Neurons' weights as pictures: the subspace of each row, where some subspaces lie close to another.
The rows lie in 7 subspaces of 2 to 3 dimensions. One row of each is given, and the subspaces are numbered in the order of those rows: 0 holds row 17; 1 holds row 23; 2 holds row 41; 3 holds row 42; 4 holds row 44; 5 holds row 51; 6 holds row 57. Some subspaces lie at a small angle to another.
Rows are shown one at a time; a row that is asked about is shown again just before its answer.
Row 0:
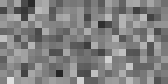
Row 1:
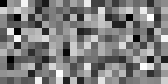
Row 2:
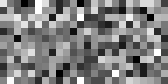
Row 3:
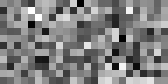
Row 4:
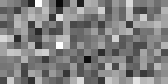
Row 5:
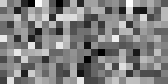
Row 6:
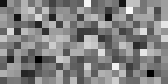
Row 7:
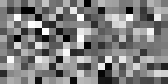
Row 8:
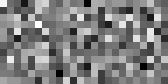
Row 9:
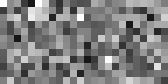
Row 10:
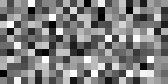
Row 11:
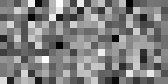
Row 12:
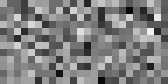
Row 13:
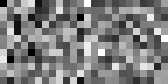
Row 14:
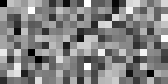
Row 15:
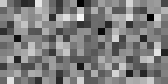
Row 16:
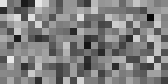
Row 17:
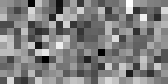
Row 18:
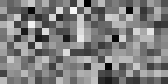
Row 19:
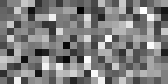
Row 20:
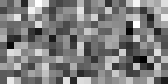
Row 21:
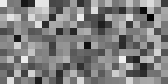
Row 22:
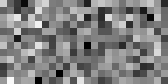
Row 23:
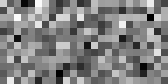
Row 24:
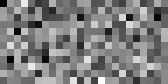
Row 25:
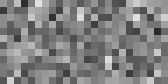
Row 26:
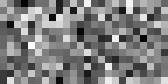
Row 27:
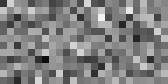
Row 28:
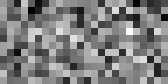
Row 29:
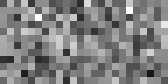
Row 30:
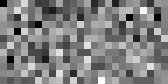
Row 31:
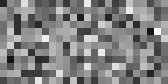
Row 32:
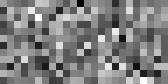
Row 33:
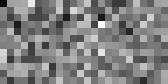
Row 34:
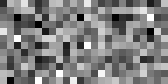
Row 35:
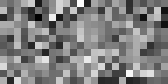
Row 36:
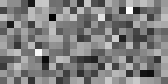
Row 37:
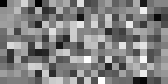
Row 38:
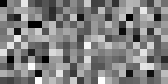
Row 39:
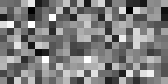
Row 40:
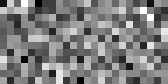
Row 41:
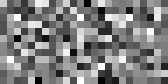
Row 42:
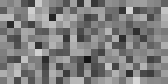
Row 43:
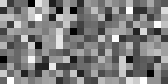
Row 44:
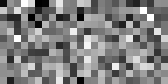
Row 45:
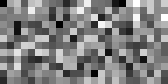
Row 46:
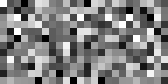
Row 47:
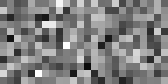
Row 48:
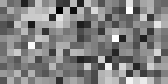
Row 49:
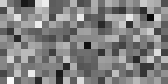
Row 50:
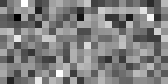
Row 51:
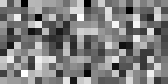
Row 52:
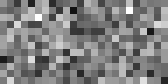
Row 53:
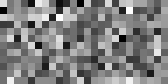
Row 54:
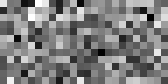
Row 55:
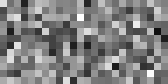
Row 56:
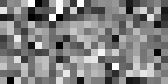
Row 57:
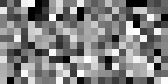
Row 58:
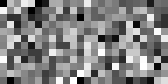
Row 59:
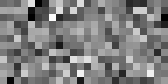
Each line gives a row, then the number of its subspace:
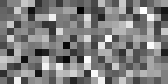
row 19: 3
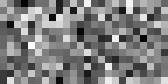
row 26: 2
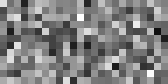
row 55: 5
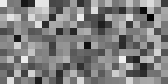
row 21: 1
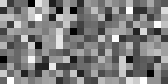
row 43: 5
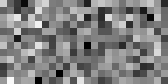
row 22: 1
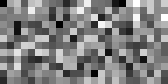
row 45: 5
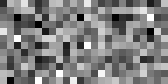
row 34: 2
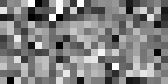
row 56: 4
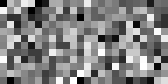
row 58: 5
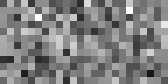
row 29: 5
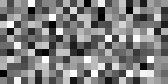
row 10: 3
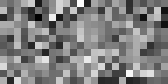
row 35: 4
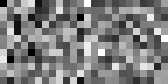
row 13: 6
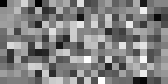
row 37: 0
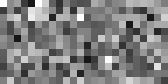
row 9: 6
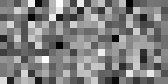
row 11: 0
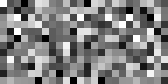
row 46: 4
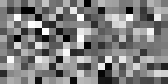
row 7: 2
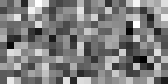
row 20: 5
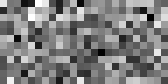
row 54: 4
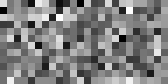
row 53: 3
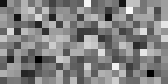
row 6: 5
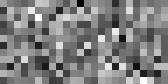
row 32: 2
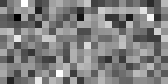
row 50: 1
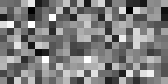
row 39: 3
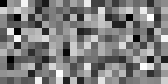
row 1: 4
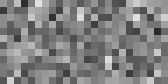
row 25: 6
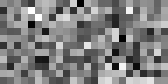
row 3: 2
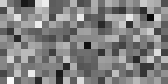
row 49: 1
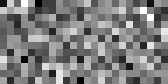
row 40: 3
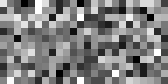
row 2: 1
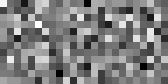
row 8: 4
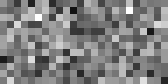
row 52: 5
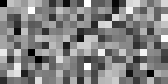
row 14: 6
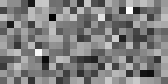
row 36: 3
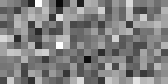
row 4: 0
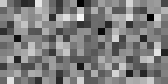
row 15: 2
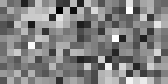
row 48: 2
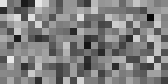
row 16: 4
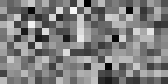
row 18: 2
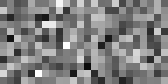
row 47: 3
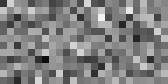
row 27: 3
